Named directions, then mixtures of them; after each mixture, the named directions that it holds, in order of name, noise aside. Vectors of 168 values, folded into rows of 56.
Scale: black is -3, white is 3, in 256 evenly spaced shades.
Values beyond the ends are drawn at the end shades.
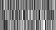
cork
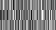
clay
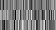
clay, cork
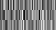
clay, cork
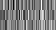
clay, cork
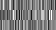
clay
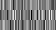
clay, cork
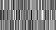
clay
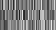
clay, cork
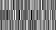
clay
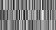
clay, cork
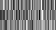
clay, cork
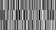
clay, cork
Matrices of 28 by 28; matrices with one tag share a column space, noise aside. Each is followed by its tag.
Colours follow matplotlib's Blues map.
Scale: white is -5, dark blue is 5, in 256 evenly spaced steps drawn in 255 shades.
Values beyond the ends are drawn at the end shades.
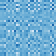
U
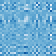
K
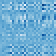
K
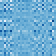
U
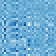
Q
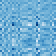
Q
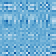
K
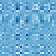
K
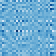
U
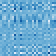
K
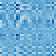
K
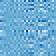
U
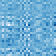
Q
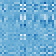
K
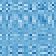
K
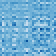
Q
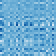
Q
